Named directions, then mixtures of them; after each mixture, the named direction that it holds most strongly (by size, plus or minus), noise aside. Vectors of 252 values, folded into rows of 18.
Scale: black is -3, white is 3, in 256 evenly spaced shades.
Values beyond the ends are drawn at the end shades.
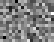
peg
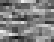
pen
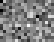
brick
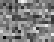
peg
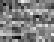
pen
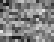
pen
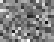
brick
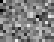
brick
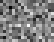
peg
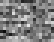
pen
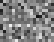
brick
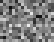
peg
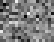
brick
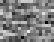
pen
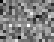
brick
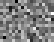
peg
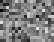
brick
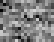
brick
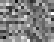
peg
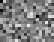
brick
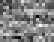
pen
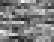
pen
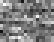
pen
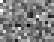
brick
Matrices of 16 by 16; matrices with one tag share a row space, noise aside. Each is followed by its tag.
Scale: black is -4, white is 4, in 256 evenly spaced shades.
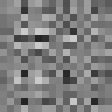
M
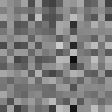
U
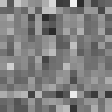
U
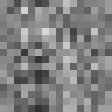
M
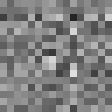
U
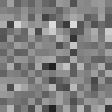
U
